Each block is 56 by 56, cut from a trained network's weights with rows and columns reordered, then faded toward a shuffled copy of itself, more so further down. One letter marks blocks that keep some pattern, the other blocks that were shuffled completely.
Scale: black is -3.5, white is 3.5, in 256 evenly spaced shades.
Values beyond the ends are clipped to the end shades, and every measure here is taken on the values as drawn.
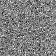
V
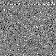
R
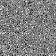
R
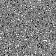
V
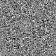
R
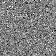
V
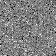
V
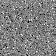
V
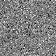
R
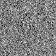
R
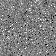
V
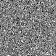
V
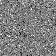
V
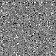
R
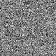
R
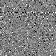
R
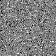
R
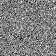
R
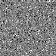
R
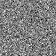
R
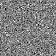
R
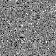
R
